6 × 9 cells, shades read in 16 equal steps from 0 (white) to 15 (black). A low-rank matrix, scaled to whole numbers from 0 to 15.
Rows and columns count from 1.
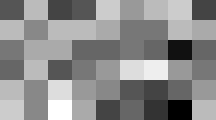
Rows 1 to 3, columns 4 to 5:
10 3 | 4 5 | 9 9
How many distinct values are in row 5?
7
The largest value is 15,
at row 6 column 8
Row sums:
62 49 76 54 62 66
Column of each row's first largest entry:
3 6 8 3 7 8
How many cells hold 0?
1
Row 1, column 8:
3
